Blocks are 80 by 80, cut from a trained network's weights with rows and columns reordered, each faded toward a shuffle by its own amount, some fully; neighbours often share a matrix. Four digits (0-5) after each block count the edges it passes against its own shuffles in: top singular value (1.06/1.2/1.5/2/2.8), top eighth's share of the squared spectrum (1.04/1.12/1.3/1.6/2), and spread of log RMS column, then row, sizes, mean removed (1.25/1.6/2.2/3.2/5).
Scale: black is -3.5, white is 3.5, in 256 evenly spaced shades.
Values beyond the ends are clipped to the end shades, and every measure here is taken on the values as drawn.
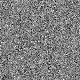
0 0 0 0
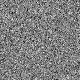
0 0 0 0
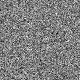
1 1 0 0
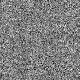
3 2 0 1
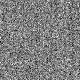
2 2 0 1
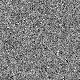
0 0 0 0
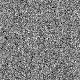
1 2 0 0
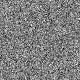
0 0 0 0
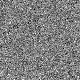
0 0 0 0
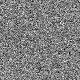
1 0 0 0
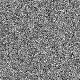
2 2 0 0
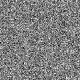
2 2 0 0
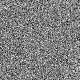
1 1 0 0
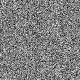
2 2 0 0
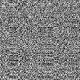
4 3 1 2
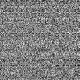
4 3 1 2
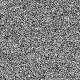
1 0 0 0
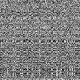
4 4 1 3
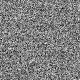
1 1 0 0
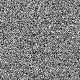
2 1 0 0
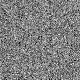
2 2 0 0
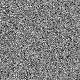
1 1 0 0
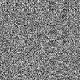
4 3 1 2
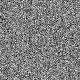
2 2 0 0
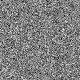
1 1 0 0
